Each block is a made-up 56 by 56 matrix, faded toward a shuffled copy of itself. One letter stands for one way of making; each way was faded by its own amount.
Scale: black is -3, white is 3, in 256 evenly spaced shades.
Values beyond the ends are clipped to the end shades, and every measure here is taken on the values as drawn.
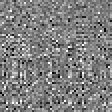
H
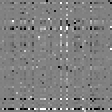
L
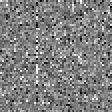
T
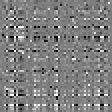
L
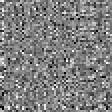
H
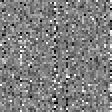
T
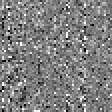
T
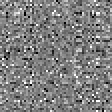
H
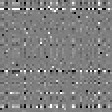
L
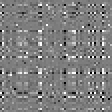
L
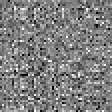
H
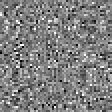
H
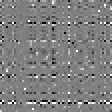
L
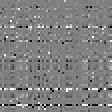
L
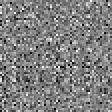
H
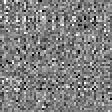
H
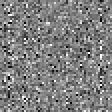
T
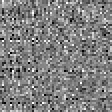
H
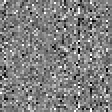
T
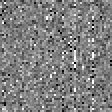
T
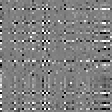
L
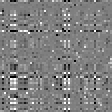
L
